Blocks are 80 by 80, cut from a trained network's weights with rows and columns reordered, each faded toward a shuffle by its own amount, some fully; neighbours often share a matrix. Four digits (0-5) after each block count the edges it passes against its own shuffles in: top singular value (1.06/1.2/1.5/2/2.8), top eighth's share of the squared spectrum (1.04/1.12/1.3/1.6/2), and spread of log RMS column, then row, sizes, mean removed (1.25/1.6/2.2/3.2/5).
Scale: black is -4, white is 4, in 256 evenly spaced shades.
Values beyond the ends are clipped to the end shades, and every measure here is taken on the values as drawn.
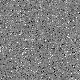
2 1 0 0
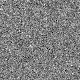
0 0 0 0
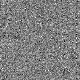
2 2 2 0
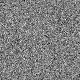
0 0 0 0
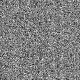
2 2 0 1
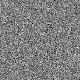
1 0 0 0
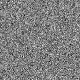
2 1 0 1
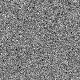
0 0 0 0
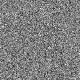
2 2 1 0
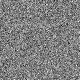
0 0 0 0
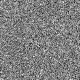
0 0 0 0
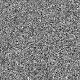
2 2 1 1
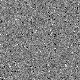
2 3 1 1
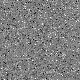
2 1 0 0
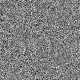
2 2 1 1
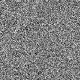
2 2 1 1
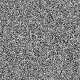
2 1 0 1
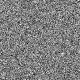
1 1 0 0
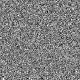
2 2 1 2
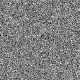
2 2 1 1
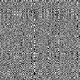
4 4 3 2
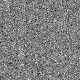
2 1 0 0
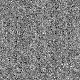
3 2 0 1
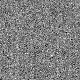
2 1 0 0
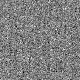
2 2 0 1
